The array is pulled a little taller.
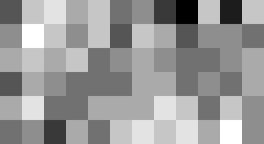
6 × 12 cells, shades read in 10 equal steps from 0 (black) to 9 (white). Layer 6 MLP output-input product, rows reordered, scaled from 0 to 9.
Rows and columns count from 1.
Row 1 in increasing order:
0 1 2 3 4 5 6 7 7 7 7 8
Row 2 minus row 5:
-1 1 3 1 1 -3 1 -2 -4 1 -2 -1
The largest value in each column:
6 9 8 7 7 7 8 8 8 7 9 7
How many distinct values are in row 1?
9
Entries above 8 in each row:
0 1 0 0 0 1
